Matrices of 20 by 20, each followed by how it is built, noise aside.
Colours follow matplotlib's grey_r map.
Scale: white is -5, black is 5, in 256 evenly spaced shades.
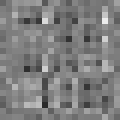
low rank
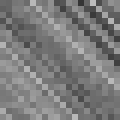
Toeplitz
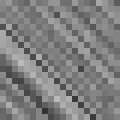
Toeplitz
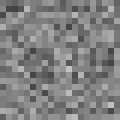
low rank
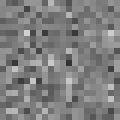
low rank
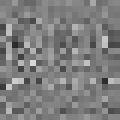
low rank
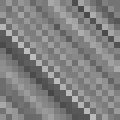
Toeplitz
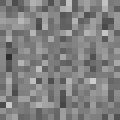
low rank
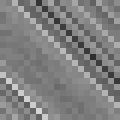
Toeplitz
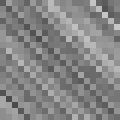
Toeplitz
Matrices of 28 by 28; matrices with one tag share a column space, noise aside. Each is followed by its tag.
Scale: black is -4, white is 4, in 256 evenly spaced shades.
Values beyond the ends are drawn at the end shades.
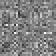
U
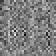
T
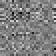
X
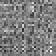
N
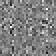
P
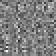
N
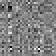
N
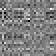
X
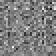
T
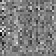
T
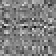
P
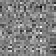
N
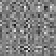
N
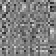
N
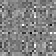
U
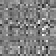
P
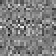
P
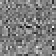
P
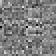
P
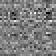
X
